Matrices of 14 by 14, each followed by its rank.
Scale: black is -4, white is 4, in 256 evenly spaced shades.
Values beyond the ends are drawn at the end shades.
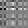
one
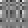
one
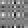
one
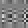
one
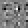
three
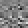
three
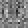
three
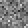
full rank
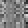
two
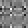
two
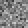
full rank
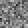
full rank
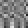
two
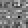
three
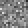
full rank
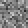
full rank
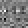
three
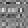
two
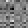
two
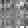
three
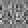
three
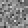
full rank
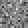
full rank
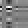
one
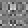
two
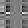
one
